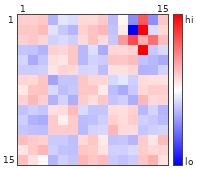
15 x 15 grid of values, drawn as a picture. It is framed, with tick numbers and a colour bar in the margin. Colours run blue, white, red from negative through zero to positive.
Overall the values sit about 50% of the way up the scale. A checkerboard runs through the table. There is no overall slope. The top right is the roughest part. The top right is the ninth with the highest average. In the top right lies a patch that is rougher than the rest.
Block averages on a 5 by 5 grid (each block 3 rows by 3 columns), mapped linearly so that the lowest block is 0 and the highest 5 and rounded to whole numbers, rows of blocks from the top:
41415 / 04041 / 40404 / 04040 / 40404
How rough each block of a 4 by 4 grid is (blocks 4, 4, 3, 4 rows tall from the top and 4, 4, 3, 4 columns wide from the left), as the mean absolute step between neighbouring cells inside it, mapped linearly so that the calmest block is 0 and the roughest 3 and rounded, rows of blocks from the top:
0 0 1 3
0 0 0 0
0 0 0 0
0 0 0 0
